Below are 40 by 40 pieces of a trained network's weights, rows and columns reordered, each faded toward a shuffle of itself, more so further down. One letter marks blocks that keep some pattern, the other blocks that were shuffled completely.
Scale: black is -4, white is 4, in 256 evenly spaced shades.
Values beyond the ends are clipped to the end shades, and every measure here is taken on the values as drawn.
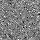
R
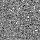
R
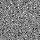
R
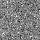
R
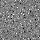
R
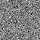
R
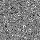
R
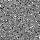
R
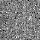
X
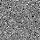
X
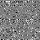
X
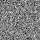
R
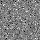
R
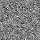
R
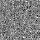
X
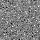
R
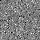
R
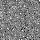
R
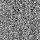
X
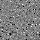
X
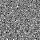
X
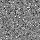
R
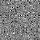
X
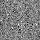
X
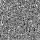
R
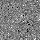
R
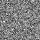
R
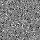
R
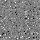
X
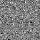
X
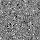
R
